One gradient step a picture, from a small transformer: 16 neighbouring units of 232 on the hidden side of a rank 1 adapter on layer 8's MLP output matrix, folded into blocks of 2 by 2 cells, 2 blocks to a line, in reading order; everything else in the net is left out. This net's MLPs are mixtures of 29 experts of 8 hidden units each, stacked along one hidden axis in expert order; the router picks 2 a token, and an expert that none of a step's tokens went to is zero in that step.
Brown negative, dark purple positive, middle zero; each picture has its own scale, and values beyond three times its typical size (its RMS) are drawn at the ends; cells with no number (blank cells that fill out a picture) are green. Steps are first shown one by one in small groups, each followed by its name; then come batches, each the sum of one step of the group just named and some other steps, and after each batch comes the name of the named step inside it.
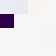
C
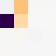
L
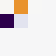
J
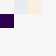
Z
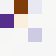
L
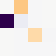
J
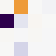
J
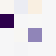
Z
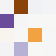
C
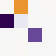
J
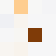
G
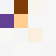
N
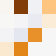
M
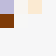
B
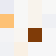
B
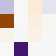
B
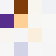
N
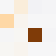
G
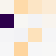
M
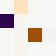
G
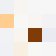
B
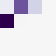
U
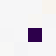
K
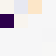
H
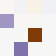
H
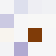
U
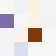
H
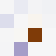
U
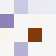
U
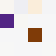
H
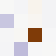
H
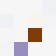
K
